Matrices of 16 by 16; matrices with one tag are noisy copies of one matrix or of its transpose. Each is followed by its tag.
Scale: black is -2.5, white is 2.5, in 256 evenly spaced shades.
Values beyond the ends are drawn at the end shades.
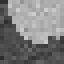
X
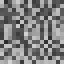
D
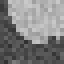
X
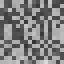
D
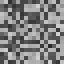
D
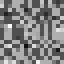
D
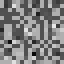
D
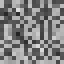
D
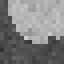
X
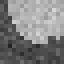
X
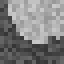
X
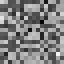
D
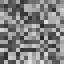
D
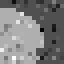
X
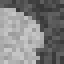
X
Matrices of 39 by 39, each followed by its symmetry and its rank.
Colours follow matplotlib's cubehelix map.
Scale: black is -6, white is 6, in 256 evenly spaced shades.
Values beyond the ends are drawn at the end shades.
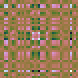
symmetric, rank two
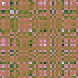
symmetric, rank three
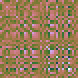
symmetric, rank three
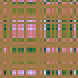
neither, rank one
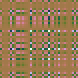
symmetric, rank one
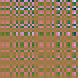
neither, rank one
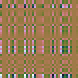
neither, rank one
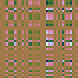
neither, rank one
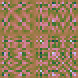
symmetric, rank three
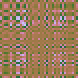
symmetric, rank two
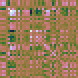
symmetric, rank three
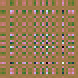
symmetric, rank one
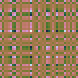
symmetric, rank one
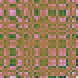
symmetric, rank two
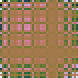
symmetric, rank one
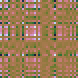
symmetric, rank two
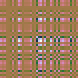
symmetric, rank one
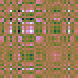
symmetric, rank two
